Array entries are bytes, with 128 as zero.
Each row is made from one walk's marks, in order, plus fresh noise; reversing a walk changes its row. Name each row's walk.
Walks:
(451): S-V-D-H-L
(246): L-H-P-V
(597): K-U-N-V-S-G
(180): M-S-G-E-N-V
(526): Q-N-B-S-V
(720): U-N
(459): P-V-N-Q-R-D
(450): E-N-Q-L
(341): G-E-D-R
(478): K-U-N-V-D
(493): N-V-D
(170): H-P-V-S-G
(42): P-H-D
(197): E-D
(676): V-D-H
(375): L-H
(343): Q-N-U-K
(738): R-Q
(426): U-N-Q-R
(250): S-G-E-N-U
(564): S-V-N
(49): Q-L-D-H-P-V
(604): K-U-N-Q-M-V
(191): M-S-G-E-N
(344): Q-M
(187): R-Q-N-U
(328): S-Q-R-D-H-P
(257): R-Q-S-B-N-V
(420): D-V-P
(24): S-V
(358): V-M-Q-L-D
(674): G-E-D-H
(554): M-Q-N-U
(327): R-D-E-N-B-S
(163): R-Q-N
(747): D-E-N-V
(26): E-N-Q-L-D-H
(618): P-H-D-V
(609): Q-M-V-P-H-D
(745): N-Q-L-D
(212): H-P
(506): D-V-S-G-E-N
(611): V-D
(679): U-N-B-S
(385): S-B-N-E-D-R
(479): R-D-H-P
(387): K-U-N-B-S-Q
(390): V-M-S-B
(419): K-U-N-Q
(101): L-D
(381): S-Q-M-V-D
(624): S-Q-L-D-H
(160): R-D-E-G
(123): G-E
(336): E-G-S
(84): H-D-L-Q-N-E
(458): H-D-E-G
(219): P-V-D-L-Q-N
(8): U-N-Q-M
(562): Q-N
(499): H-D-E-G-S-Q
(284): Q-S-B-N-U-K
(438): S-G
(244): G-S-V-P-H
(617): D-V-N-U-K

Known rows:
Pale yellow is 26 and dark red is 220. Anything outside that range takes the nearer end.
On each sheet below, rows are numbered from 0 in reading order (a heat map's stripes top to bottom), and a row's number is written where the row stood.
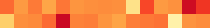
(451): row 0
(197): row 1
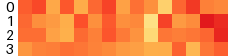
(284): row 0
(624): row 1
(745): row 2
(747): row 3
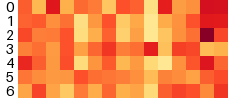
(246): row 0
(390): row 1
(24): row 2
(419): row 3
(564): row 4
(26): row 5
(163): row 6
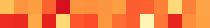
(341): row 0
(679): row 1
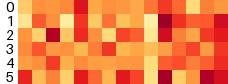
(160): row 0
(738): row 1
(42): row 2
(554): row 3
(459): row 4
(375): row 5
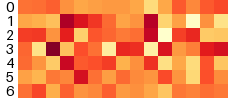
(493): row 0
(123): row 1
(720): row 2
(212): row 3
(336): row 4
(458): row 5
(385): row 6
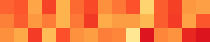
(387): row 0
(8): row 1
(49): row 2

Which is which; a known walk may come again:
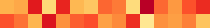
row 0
(479)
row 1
(250)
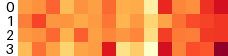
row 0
(358)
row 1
(257)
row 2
(328)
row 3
(344)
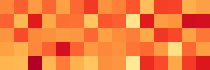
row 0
(343)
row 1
(246)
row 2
(426)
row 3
(674)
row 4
(420)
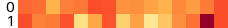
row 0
(450)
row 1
(24)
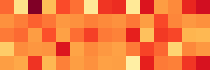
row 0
(212)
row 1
(617)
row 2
(419)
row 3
(160)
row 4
(609)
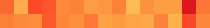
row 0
(244)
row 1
(506)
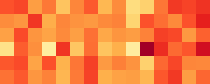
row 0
(526)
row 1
(219)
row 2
(187)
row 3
(738)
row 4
(284)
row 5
(8)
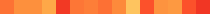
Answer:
(84)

